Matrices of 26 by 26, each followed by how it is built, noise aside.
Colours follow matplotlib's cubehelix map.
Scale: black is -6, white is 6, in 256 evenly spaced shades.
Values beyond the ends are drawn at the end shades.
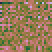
low rank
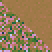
lower triangular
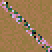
banded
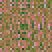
low rank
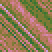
Toeplitz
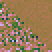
lower triangular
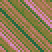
Toeplitz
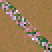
banded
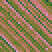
Toeplitz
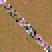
banded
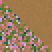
lower triangular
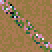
banded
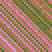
Toeplitz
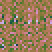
low rank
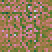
low rank
